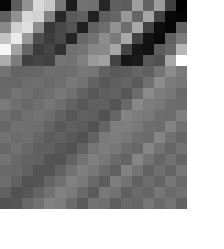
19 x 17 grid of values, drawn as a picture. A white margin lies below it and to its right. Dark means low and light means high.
The bottom part is calmer, past a seam about 30% of the way down. A few values lie far out on both sides of the bulk. The ninth with the lowest average is the top right. The grain runs diagonally up to the right. The middle left is the calmest part. No overall slope runs across the table.
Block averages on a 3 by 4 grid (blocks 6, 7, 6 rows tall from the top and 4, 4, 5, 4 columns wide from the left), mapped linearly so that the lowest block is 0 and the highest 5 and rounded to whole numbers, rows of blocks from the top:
5020
2223
1222
